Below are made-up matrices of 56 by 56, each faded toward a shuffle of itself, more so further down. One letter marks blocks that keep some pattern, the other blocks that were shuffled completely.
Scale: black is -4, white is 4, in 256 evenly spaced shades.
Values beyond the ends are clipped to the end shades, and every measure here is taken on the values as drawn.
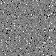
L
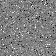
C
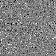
L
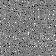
L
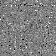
L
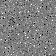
C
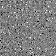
L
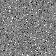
C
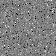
C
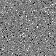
L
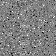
L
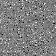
L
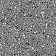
C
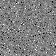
C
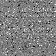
L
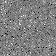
C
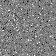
C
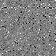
L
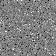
C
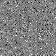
L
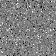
L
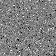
C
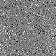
L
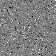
C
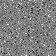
C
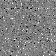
L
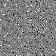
L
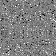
L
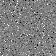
C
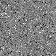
C
